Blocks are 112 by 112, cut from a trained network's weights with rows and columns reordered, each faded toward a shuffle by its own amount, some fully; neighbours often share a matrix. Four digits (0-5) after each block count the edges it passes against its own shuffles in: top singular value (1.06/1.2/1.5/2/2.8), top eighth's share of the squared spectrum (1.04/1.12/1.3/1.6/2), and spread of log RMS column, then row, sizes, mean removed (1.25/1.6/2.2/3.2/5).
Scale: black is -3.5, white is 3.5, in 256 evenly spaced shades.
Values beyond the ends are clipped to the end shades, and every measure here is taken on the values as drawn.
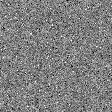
0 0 0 0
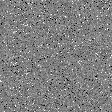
0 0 0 0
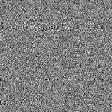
4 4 2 3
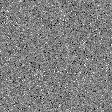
0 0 0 0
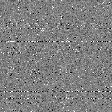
4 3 1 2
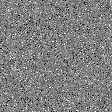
0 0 0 0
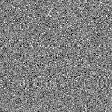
4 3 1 2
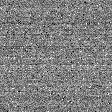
3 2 0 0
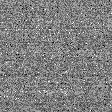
2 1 0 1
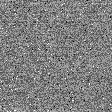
1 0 0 0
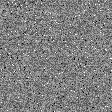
1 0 0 0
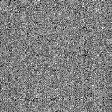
4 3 0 2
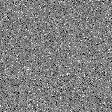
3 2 0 1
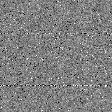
3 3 0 2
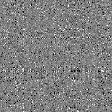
4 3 2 2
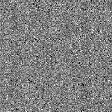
4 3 1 2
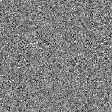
3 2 1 2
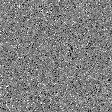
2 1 0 0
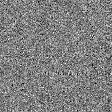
3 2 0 1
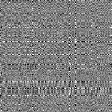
5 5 3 4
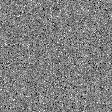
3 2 0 1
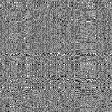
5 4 1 3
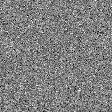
2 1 0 0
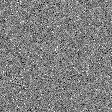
0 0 0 0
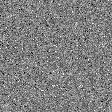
1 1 0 0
